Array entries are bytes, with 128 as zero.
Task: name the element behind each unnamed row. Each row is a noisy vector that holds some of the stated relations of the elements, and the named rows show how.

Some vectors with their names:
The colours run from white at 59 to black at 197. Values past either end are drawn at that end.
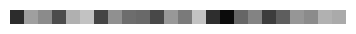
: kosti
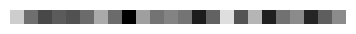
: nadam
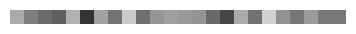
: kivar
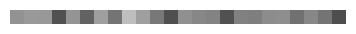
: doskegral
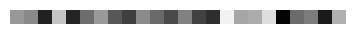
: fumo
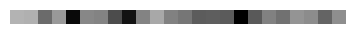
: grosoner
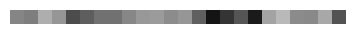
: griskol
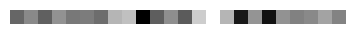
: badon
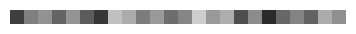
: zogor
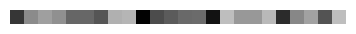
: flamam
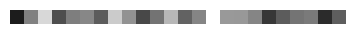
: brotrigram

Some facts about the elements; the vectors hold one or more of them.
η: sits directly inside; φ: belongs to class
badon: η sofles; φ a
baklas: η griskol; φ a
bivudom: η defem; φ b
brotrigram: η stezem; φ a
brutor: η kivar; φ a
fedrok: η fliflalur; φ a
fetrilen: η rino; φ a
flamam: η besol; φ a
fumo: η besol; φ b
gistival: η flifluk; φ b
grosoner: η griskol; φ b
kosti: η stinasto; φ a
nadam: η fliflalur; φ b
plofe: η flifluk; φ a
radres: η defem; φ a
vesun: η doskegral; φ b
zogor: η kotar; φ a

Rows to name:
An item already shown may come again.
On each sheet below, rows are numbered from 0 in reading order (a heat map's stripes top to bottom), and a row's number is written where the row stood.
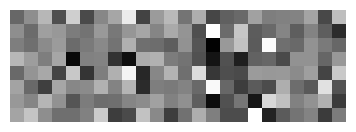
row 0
brutor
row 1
stezem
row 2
besol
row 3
grosoner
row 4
brutor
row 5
sofles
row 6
griskol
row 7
vesun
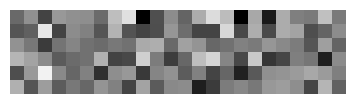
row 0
badon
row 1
fedrok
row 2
kotar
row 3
vesun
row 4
baklas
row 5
fliflalur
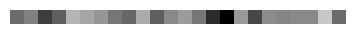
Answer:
stinasto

